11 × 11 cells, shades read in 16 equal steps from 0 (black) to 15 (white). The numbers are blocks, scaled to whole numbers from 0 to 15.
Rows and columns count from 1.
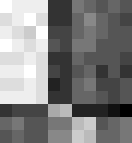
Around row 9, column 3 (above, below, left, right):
14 5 4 4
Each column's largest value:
15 14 15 15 10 11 12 12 6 6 7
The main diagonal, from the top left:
15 14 12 14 3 3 6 6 2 6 7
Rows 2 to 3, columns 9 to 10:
6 5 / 6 5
